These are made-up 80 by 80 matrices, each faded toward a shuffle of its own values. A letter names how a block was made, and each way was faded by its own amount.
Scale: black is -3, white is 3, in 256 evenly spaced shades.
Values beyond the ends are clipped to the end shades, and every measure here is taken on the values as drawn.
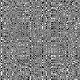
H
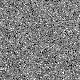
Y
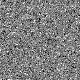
Y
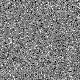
Y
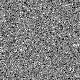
Y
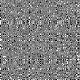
H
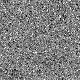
Y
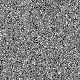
Y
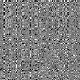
H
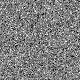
Y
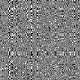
H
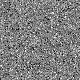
Y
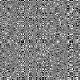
H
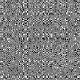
H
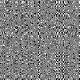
H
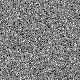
Y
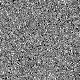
Y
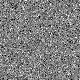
Y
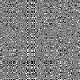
H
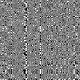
H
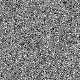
Y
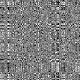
H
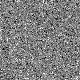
Y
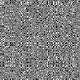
H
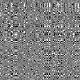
H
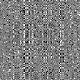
H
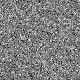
Y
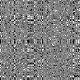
H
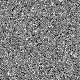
Y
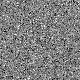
Y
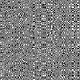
H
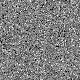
Y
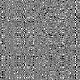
H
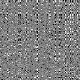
H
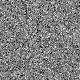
Y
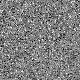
Y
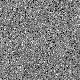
Y
